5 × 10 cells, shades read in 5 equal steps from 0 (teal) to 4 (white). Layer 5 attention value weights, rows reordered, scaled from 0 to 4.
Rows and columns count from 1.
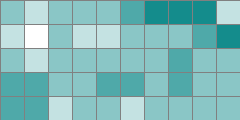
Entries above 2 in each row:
2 4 1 0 2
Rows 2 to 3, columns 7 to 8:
2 2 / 2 1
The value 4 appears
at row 2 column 2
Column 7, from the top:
0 2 2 2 2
